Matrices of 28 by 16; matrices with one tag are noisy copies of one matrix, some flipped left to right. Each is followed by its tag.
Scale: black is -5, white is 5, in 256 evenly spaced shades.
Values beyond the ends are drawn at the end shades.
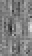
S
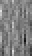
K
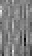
K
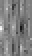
S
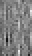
K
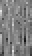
K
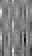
K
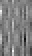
K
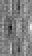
S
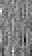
K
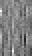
K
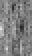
S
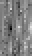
S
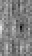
S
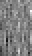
K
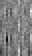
K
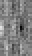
S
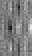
S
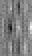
S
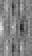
S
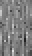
K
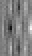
S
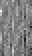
K
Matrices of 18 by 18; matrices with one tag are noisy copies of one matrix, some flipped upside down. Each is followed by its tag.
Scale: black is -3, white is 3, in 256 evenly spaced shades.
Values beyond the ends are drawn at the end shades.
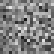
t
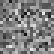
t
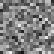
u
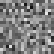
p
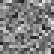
u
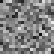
u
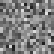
p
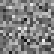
t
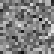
u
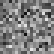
t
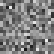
p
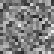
u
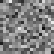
u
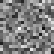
u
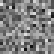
p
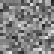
u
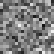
u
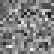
t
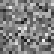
t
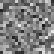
u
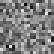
p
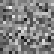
t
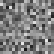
p
